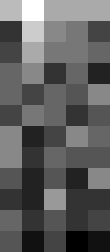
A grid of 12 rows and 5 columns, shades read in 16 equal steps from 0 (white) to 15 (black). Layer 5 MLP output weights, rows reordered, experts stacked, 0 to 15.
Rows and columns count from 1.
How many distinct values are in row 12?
4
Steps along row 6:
down up up down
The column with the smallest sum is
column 3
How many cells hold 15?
1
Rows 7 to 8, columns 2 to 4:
13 11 7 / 12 9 10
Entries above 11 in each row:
0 1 0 2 0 1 1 1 2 4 2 3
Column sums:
111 111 107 121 118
